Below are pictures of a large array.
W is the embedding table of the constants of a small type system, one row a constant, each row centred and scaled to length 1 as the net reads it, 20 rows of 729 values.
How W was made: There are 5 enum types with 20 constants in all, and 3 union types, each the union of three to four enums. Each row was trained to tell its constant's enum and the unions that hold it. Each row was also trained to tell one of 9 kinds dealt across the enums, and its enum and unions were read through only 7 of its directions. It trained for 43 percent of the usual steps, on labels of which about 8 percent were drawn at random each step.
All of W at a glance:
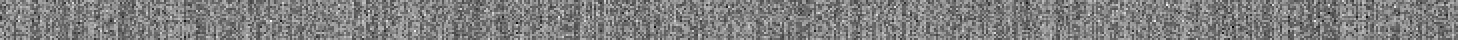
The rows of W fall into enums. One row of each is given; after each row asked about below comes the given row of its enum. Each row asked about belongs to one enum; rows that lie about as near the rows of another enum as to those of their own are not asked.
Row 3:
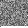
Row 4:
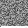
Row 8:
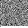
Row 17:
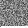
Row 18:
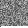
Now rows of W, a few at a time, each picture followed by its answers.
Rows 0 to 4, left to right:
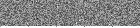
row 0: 4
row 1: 17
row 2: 8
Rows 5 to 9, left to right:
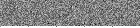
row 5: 17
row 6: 17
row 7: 18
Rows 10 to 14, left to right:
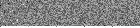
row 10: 8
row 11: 4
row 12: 4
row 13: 18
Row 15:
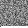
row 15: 18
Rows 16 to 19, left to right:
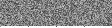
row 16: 4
